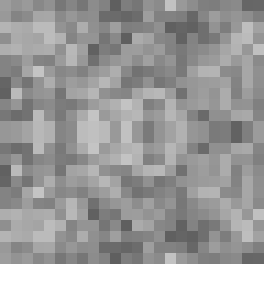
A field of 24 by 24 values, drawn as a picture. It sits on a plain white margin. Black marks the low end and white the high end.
No single row or column stands out from its neighbours. There are no regular stripes. The top and bottom halves mirror each other. The ninth with the highest average is the centre. Overall the values sit about 60% of the way up the scale.
